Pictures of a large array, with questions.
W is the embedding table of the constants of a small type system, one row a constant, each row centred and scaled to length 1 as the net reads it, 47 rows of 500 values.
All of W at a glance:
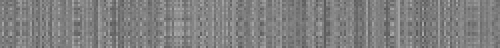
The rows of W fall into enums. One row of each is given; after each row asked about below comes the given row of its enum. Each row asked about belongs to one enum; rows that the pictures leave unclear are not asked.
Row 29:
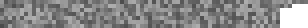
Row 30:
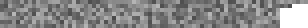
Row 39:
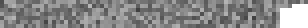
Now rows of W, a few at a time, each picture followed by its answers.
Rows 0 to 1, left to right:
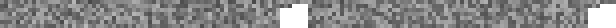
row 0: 30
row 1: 29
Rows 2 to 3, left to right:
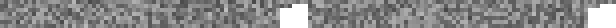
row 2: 30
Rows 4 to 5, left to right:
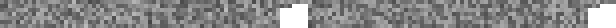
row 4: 30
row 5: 29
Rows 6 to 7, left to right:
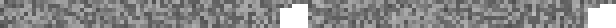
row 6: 29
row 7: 39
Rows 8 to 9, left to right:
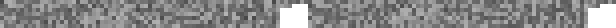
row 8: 39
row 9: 39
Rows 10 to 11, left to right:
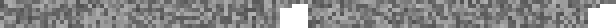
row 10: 39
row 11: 29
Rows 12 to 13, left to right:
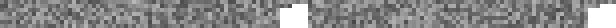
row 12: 30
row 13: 39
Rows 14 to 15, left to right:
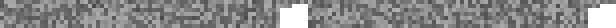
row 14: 39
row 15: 29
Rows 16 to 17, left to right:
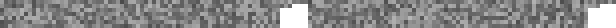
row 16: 29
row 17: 39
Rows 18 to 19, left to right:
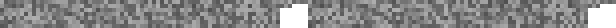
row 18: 29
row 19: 29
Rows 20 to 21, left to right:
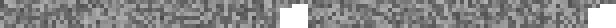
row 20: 39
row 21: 29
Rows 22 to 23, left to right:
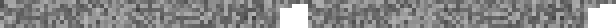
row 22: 39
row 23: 39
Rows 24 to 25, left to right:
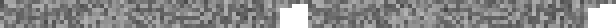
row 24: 39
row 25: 39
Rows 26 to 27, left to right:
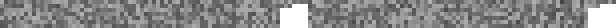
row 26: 29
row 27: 39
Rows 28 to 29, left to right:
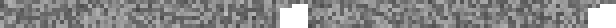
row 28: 39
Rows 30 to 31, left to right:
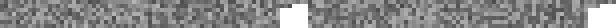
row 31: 39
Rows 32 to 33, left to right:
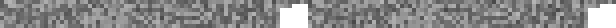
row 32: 39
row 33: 39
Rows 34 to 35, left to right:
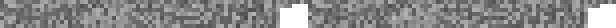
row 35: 39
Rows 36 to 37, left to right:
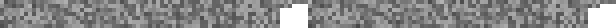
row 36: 29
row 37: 29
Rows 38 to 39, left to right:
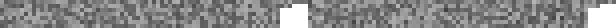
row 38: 29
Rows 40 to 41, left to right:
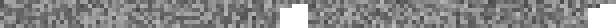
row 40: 39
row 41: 30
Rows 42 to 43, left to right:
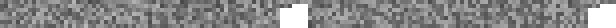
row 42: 30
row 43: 29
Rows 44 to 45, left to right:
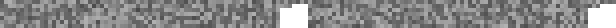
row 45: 29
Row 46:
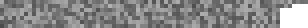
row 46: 29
